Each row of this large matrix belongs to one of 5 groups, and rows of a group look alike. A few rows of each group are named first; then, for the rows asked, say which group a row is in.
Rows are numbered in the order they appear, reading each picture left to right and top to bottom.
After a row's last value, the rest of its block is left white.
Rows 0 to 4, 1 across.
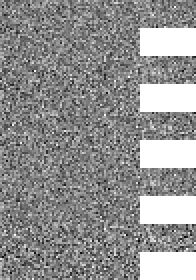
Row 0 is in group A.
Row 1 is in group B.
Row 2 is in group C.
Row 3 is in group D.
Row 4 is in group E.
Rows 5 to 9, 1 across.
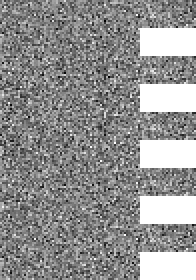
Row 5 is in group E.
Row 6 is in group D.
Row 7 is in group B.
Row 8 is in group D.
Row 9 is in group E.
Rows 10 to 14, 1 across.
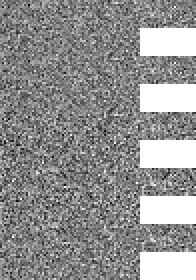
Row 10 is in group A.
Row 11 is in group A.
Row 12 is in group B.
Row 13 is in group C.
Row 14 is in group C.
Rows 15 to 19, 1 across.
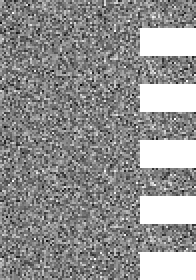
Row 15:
B
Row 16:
E
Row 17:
A
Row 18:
C
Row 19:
E
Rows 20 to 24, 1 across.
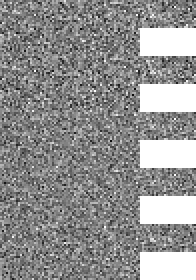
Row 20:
E
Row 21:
E
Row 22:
A
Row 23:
A
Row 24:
C
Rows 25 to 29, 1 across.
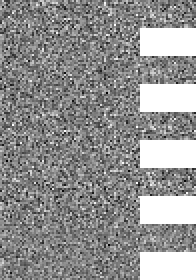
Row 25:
C
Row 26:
B
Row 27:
C
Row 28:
E
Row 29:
D
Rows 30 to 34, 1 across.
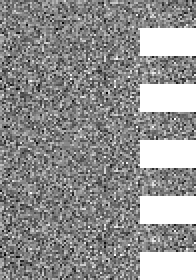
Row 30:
E
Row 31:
B
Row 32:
A
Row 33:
B
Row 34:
B
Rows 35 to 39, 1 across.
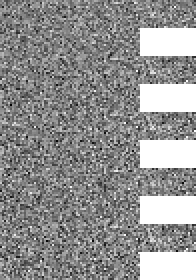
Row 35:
A
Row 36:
E
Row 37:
E
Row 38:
B
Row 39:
E
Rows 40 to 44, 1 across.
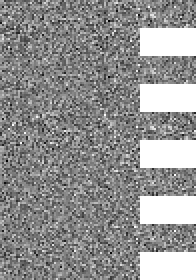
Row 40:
D
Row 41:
D
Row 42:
C
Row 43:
A
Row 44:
A
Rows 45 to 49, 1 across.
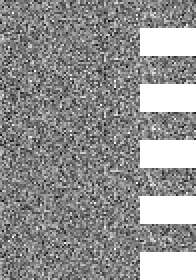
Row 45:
D
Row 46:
B
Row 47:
B
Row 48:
E
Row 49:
C
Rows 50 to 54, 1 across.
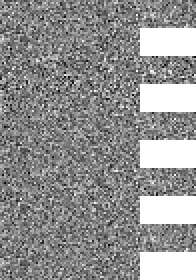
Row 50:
D
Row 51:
C
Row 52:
A
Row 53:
A
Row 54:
D
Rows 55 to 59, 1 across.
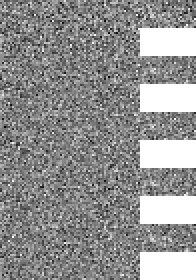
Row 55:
E
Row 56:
D
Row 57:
A
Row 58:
D
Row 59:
C
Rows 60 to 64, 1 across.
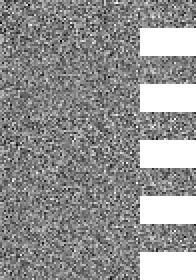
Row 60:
B
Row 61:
D
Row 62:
A
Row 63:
C
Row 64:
A
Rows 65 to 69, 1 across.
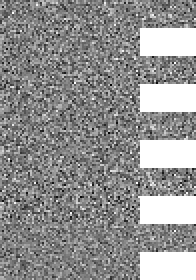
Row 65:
C
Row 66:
A
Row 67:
D
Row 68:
E
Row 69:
A
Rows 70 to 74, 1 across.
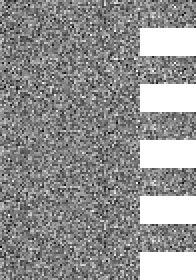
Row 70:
B
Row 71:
A
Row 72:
D
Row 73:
D
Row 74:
B
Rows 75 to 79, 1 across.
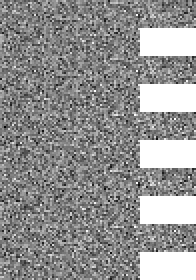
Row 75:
E
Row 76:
E
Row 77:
A
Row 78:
E
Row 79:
A
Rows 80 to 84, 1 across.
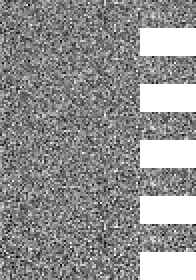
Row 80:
B
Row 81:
A
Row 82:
C
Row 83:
D
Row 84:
B
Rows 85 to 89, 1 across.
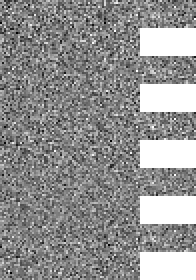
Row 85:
B
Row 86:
C
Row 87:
A
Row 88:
A
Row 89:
D
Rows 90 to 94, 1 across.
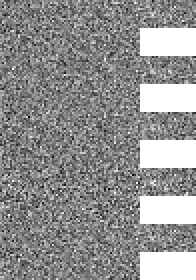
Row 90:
A
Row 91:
C
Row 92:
B
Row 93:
D
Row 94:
A
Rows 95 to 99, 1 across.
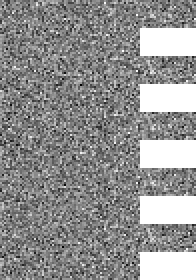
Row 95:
C
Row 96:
E
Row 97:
B
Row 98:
D
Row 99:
E
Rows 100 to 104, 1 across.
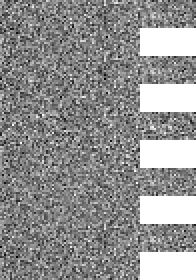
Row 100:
B
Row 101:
B
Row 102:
C
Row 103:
A
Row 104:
B
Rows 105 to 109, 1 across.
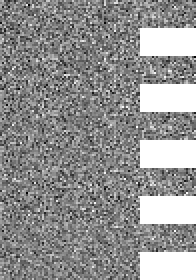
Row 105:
B
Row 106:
C
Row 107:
C
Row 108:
E
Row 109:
A
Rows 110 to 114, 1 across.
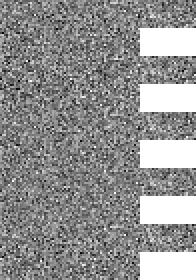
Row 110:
E
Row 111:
B
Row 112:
E
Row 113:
C
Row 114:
E
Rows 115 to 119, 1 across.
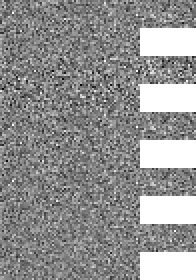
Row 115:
C
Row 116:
E
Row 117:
C
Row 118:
C
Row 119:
A
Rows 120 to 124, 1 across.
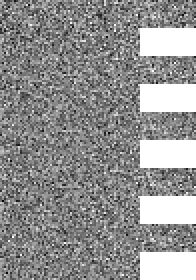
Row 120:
B
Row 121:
A
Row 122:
D
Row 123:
E
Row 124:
C
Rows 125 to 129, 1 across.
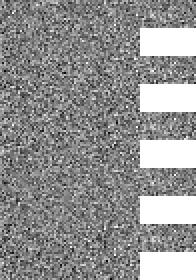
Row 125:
C
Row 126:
A
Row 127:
D
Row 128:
A
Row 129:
B
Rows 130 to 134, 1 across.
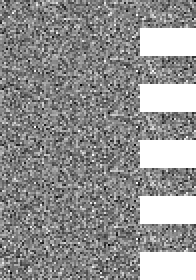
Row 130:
C
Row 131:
E
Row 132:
E
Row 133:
E
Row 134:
D
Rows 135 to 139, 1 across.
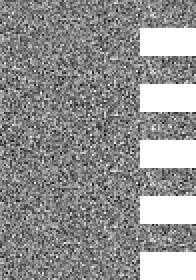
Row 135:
D
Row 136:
E
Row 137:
B
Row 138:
E
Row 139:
C
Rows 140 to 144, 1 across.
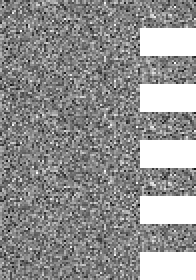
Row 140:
C
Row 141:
B
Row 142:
C
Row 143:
C
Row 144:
B
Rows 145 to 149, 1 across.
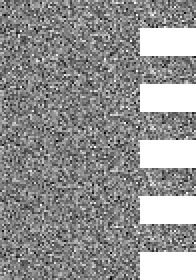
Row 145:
A
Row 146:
C
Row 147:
E
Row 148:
E
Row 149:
A
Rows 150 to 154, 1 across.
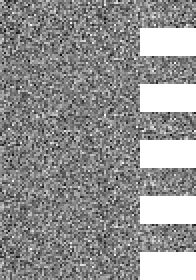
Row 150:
B
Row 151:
A
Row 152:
C
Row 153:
D
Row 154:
B
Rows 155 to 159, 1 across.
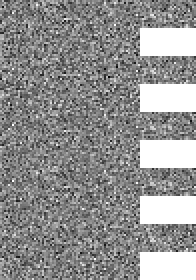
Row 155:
C
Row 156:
D
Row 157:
C
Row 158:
C
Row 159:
E
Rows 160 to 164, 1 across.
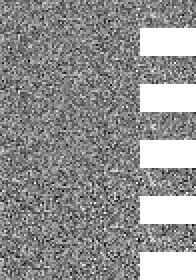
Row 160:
D
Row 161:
A
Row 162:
D
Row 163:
E
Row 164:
E
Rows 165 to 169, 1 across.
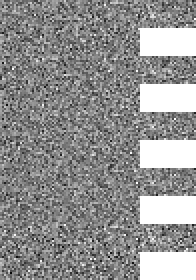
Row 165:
E
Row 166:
C
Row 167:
A
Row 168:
A
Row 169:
E
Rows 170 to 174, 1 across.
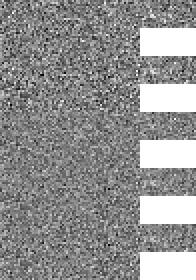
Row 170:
C
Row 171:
D
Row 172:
A
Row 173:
D
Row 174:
D
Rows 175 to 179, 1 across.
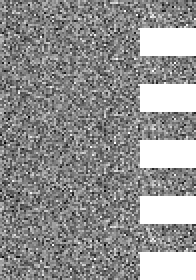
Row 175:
E
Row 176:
A
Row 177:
B
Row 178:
B
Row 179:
E
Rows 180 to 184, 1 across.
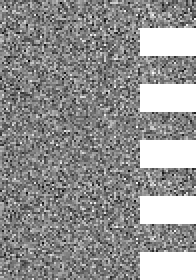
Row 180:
E
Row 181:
B
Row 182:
C
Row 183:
E
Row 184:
A
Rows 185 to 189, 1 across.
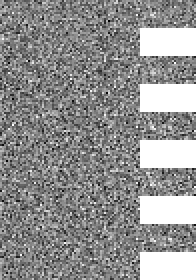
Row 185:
D
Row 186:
B
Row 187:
C
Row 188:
E
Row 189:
C
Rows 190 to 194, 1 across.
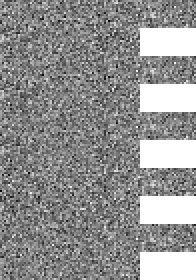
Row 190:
D
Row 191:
D
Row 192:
D
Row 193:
B
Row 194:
C
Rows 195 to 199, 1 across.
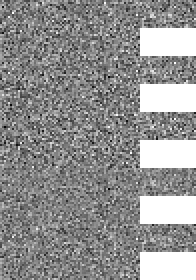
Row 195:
C
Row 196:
D
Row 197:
A
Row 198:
D
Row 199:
C
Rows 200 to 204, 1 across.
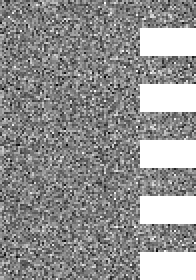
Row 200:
C
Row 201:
E
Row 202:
D
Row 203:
B
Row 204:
A
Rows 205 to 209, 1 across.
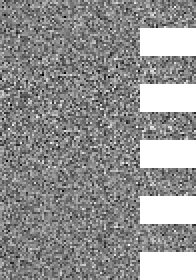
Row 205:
A
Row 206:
D
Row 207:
C
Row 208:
E
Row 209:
B
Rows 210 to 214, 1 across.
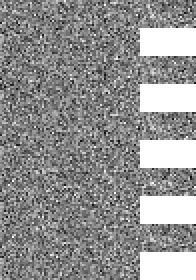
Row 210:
E
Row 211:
B
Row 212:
E
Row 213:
C
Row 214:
C
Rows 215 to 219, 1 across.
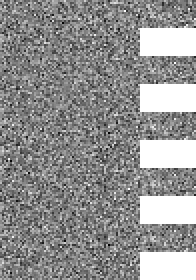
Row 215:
E
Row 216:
A
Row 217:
D
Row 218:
B
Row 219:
D
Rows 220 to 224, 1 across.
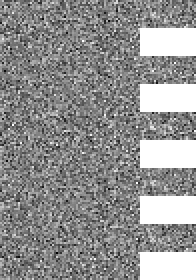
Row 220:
D
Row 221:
A
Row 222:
C
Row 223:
D
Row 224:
E
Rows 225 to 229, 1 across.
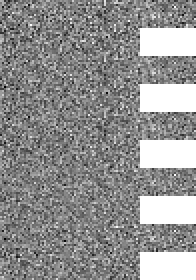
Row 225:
B
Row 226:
B
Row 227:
B
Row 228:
A
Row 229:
A
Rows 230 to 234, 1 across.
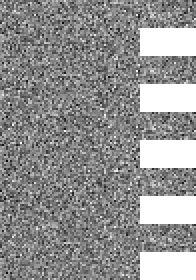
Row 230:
E
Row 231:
D
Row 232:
C
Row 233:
B
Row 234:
C
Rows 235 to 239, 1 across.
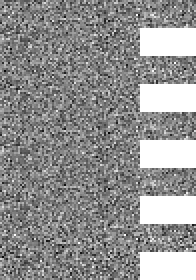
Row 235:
D
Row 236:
A
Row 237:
D
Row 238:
D
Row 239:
E
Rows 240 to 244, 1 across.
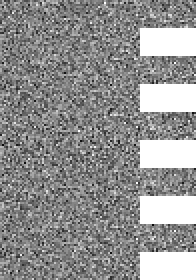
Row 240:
C
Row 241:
A
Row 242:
E
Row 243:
D
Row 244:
A
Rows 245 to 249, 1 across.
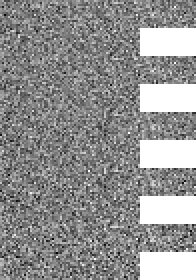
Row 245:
A
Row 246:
A
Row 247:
B
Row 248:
B
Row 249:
E
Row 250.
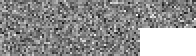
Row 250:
E
